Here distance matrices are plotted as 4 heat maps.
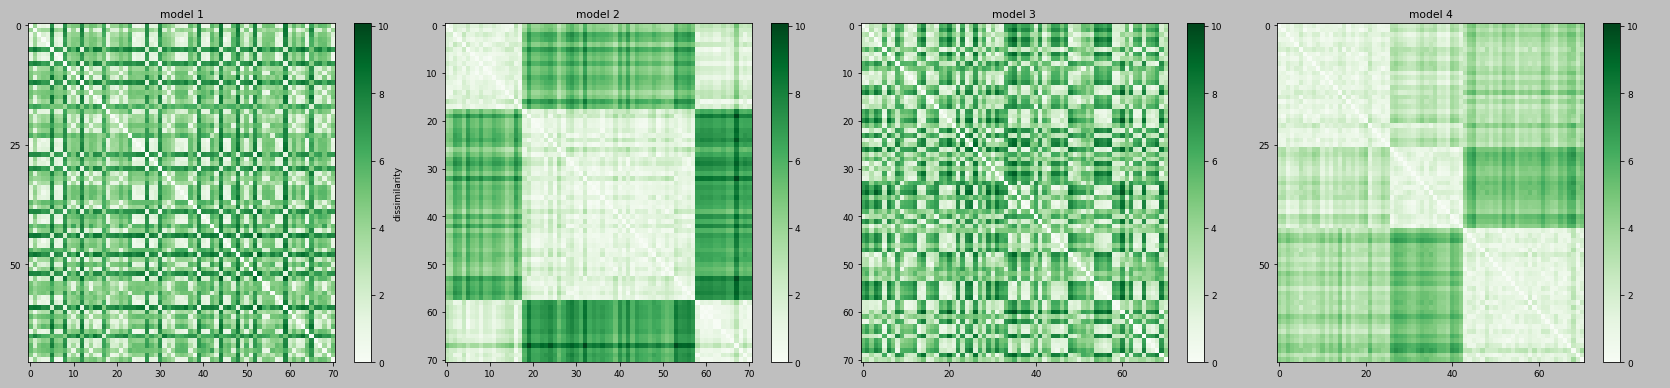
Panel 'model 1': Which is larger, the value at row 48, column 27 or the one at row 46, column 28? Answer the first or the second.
the first
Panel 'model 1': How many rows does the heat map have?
71
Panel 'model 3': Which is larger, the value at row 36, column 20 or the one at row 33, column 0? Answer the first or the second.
the second
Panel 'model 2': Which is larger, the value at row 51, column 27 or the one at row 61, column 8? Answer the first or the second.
the first
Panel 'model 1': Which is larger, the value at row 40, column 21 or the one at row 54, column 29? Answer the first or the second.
the first
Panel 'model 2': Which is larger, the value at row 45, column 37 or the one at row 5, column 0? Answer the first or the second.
the second
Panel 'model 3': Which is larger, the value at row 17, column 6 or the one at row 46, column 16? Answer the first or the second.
the second
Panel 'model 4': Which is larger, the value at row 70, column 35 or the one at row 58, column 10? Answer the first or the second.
the first
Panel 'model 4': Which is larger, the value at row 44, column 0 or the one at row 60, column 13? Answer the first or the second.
the first
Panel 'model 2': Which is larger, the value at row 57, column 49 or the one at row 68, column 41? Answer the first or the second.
the second
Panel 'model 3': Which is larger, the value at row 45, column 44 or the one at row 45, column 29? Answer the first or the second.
the second
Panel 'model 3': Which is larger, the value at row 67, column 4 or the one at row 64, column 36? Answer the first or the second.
the first
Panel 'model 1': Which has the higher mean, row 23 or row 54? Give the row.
23
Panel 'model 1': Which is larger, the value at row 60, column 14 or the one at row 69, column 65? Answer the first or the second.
the second
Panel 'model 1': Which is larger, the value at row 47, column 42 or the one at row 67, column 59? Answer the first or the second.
the second
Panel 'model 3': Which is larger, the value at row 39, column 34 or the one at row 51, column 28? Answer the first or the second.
the second
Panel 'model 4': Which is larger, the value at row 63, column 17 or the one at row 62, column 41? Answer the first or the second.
the second
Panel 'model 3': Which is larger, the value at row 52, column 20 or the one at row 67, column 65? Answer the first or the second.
the second
